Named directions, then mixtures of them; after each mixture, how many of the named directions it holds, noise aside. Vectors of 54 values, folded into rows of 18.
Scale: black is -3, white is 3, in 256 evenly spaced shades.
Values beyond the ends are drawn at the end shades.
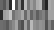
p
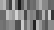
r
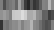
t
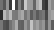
one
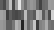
one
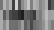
two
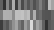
two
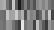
one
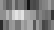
two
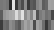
three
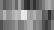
one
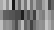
two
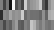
one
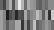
one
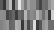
one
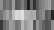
two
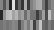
two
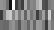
two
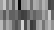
three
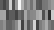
one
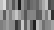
two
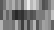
three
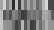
three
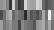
three
